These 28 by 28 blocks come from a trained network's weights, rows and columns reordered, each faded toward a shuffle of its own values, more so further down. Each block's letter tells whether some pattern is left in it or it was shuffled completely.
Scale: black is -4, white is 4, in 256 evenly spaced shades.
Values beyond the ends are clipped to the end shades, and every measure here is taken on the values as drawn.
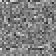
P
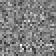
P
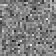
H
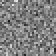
H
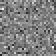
P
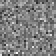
H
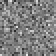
H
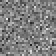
H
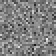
H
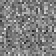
P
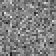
H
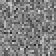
H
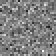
H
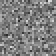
H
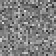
H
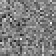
P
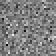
H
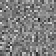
P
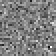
H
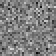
P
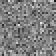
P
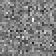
P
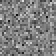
H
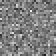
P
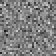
P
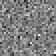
H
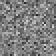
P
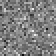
H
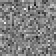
H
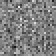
P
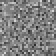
H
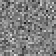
H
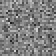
P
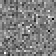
H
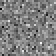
H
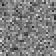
H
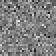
P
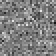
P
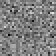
P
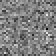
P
